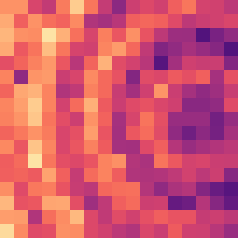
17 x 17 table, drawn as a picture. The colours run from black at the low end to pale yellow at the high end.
There is an overall slope up to the left. Concentric rings centre on the middle right. The histogram is bell-shaped.
